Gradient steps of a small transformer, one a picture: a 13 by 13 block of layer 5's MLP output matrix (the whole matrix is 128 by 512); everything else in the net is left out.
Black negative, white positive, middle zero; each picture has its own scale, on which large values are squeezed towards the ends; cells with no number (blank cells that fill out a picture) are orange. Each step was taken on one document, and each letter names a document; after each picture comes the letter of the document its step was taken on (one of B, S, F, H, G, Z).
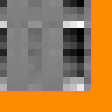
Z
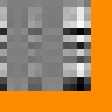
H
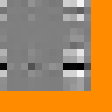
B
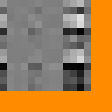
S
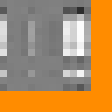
B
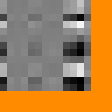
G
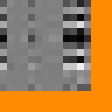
Z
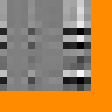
H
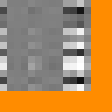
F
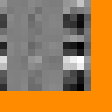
Z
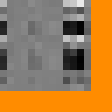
B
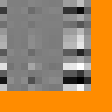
F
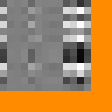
H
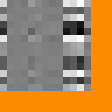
B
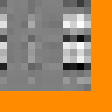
S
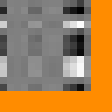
G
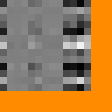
S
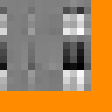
B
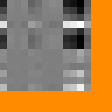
Z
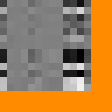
S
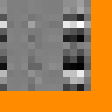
S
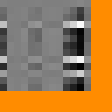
G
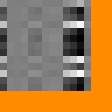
G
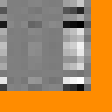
S
